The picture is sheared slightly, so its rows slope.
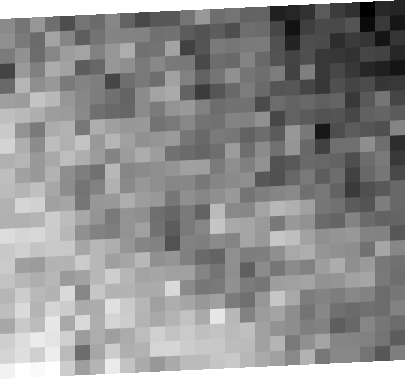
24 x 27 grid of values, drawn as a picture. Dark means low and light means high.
Slope: up to the bottom left. Ninth with the lowest average: top right. Mirror symmetry: none. Stripes: none. Ninth with the highest average: bottom left. Histogram: bell-shaped. Odd rows or columns: none.
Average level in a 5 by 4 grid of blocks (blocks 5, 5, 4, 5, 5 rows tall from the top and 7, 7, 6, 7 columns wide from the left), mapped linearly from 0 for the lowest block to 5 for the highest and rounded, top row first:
3 2 1 0
4 3 2 1
4 3 3 2
4 3 3 3
5 5 4 2
